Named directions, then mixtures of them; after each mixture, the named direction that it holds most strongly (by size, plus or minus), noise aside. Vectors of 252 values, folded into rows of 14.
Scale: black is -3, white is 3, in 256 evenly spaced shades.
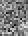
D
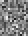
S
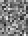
S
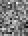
D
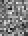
D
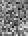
D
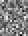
S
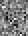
S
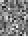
S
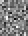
S
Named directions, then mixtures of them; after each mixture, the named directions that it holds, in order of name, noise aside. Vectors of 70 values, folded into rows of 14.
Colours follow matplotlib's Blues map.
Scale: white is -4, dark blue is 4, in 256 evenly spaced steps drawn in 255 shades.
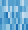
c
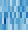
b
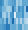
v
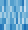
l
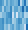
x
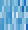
x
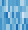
c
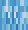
c, v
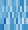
b, l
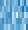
x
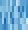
b, v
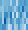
b, x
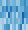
c, l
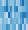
c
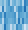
b, l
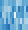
v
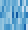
x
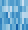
c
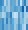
v, x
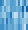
v, x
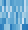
c, l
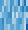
x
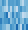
c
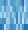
l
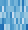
l, x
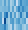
b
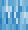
c, v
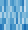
l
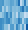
c, x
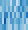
b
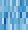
b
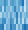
l
